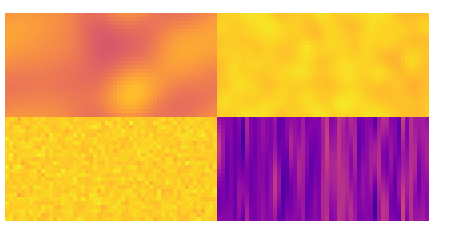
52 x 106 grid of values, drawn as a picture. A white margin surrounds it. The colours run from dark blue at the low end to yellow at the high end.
The table splits into 2 rows of 2 panels. Panel 1,1: high, smooth. Panel 1,2: very high, blotchy, faint in contrast. Panel 2,1: very high, fine-grained, faint in contrast. Panel 2,2: low, streaked downward.
